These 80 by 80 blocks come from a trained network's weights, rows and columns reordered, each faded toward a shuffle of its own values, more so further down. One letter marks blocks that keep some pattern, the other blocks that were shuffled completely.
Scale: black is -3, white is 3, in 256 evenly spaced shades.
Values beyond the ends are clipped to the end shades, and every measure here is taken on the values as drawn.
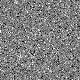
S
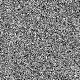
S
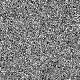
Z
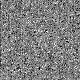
Z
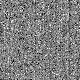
Z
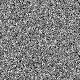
S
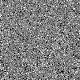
Z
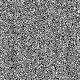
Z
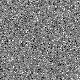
S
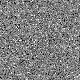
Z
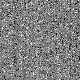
Z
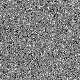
S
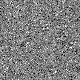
S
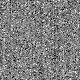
Z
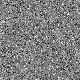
S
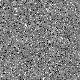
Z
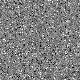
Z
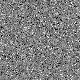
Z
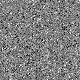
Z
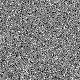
S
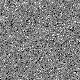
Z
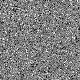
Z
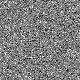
S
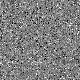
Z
